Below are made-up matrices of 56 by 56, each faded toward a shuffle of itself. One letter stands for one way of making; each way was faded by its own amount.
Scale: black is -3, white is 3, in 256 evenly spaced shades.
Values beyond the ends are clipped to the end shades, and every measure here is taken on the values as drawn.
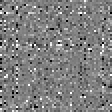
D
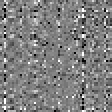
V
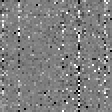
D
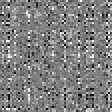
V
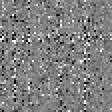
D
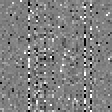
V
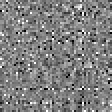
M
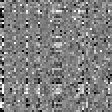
V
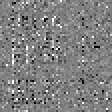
D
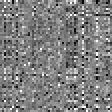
V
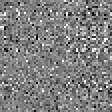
M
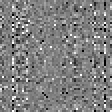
V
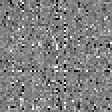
D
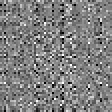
V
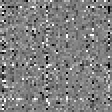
D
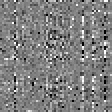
V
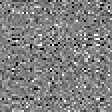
M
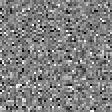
M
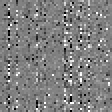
D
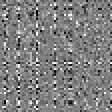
V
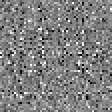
M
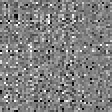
M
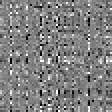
V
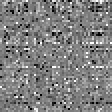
M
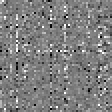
D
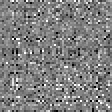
M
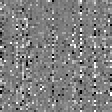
D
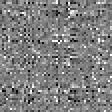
M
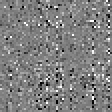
D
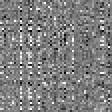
V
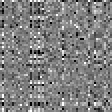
V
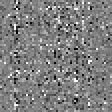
D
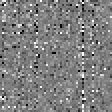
D
